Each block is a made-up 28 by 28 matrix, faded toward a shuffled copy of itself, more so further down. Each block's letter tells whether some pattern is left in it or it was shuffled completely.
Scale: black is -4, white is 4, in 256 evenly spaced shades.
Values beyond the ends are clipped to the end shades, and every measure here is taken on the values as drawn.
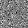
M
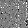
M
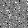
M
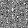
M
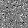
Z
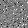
Z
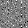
M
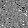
Z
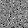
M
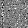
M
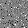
Z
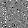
M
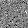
Z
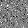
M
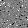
Z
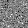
Z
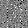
M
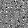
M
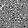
Z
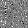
M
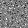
Z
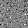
Z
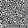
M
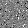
Z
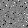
Z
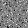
Z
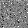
Z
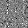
M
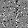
M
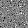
Z
